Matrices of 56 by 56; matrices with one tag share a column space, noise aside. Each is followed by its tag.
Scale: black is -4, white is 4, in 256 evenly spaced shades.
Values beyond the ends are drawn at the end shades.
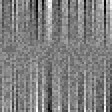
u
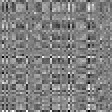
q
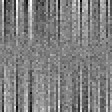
u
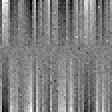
u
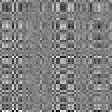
q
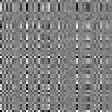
q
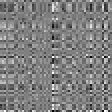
q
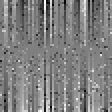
u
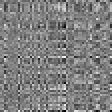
q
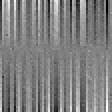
u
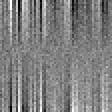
u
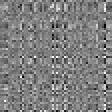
q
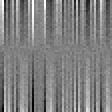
u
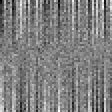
u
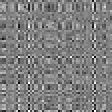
q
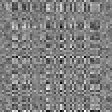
q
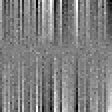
u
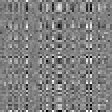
q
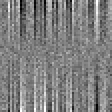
u
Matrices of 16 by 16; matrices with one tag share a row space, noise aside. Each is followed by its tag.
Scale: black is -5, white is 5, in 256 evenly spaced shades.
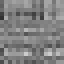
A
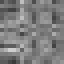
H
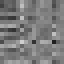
H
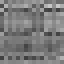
A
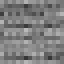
A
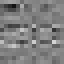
H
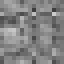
H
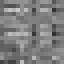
H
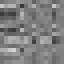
H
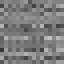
A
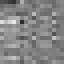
H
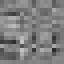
H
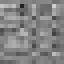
H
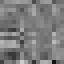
H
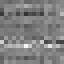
A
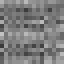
A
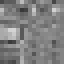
H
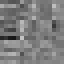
H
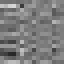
H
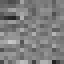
H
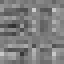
H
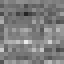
A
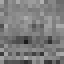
A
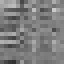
H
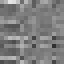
H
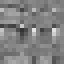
H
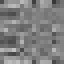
H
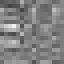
H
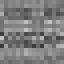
A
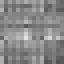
A
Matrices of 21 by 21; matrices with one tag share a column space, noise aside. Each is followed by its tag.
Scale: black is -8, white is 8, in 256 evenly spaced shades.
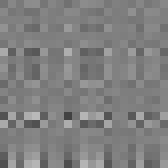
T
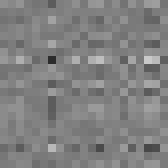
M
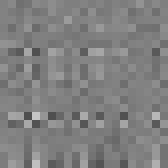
T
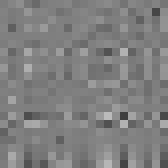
T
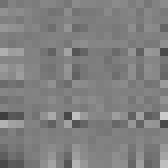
T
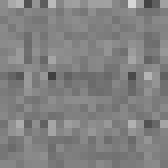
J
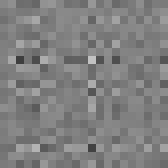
M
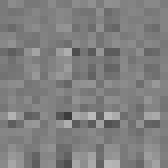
T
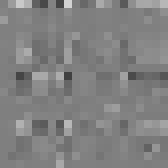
J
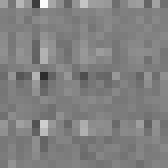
J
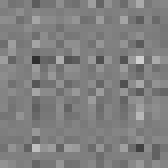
M
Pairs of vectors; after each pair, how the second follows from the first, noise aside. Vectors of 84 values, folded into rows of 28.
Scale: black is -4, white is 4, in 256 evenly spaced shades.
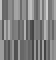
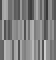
negated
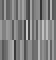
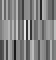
reversed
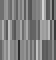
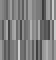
negated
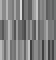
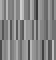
sign-scrambled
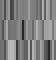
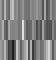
negated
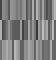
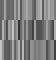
reversed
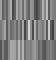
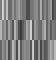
wrapped around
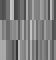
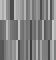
negated
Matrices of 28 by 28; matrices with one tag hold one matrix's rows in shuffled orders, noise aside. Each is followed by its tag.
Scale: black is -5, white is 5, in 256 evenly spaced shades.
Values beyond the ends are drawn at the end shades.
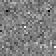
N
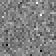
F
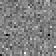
N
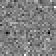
N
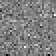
N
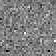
N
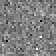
F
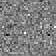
N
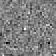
N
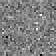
F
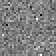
F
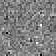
F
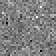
F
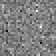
F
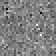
F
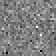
F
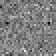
N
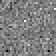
N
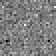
N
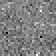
F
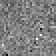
F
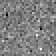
F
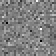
F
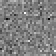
N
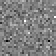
N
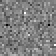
N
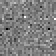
N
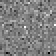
N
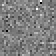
F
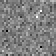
F
